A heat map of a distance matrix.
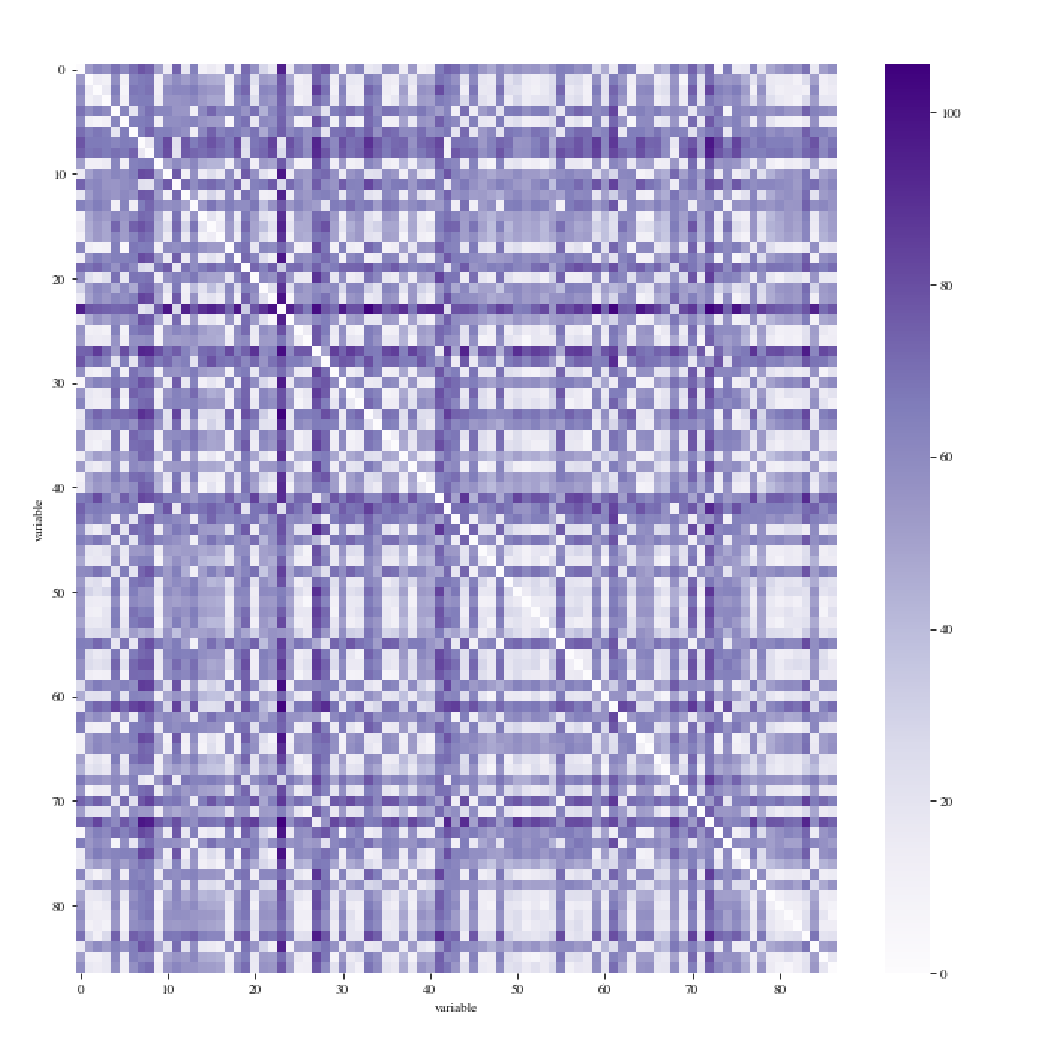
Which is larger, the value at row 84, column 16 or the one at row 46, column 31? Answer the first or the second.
the second
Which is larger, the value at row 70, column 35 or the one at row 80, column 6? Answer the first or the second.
the first
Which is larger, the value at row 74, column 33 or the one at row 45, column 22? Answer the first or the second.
the first
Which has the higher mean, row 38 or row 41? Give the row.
41
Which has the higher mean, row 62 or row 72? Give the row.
72
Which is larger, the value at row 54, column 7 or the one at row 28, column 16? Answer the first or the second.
the second
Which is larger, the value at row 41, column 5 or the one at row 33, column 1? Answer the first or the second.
the first
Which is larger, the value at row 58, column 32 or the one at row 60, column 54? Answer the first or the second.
the second
